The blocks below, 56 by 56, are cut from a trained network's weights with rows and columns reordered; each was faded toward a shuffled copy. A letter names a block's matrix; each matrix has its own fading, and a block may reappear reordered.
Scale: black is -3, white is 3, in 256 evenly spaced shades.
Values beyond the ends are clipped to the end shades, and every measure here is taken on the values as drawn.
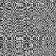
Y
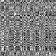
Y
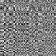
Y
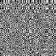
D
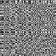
Y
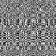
Y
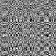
Y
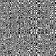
D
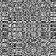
Y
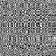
Y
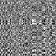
D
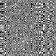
D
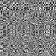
D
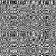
Y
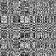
Y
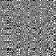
D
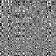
D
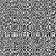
Y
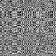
Y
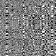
D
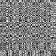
Y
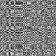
Y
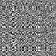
D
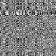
D
